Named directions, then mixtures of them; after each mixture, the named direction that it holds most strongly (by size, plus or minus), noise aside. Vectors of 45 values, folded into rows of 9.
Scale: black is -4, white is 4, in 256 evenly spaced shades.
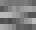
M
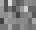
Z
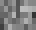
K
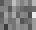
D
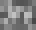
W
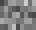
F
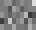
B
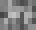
W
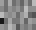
B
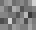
B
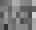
D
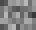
F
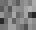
B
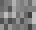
D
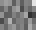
B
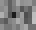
W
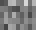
F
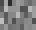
Z
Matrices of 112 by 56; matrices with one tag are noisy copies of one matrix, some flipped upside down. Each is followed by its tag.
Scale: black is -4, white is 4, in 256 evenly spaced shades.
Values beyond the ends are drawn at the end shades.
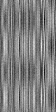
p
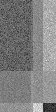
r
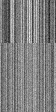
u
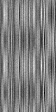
p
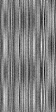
p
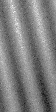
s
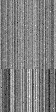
u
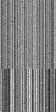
u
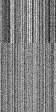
u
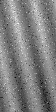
s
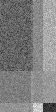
r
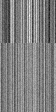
u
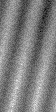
s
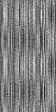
p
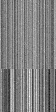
u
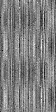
p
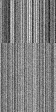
u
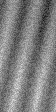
s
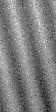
s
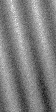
s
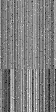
u
